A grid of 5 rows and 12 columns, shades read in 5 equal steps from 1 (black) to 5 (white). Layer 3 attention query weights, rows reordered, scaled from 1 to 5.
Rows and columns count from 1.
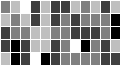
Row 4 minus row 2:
-2 -2 -2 2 0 0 0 3 -2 0 -1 3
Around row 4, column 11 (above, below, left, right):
3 2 3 4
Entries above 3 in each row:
6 3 2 4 2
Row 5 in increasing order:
1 1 2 2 2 2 3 3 3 3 4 5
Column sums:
15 12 16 17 17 11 14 16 12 15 12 12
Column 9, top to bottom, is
3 3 2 1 3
